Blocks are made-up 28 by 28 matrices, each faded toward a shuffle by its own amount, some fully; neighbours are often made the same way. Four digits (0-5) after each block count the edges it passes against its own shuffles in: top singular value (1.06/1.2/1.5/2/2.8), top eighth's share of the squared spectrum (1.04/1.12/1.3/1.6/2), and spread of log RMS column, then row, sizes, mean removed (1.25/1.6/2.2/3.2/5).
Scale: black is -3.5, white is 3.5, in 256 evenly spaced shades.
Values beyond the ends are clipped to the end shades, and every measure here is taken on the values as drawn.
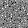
0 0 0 0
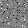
1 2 1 0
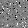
1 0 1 0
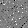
0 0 0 0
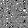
2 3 1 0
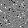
0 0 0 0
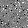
0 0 0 0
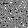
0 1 0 0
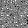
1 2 1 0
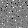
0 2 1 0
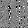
2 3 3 2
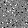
0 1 0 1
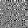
4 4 2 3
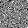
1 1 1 0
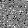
2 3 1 0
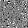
1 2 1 1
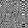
4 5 2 2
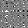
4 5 2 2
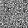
2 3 0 0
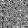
2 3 0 0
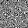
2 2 0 1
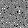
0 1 0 0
